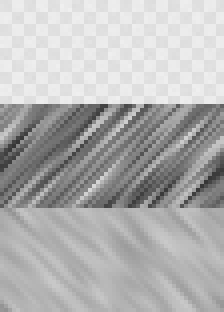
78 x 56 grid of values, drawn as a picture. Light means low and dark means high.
The table splits into 3 rows of 1 panel. Panel 1,1: very low, checkered, faint in contrast. Panel 2,1: middling, slanting up to the right, strong in contrast. Panel 3,1: low, slanting down to the right, faint in contrast.
